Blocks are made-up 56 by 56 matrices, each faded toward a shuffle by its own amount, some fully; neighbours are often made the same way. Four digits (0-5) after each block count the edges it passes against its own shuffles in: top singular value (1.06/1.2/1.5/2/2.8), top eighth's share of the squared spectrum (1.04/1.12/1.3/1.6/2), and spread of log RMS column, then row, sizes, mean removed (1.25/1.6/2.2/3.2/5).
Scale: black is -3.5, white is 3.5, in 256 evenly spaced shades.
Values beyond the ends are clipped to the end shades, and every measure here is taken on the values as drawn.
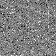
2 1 0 0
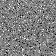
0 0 0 0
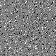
3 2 0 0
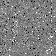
1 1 1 0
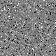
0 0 0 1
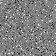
0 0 0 0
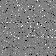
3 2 0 1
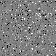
3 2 1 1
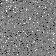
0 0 0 0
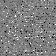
3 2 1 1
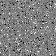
2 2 0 0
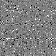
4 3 1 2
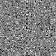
3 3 1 1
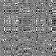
4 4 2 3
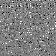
3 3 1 1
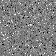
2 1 0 0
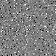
3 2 1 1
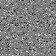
1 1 0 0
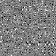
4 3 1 1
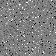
1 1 0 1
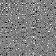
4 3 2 2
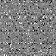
3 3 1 2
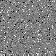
2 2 1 1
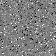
1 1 0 0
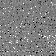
2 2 0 1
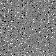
1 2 1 0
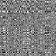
4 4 2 3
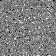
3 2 0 1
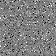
2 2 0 0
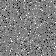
0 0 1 0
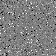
2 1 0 0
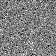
0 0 0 0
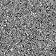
0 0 0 0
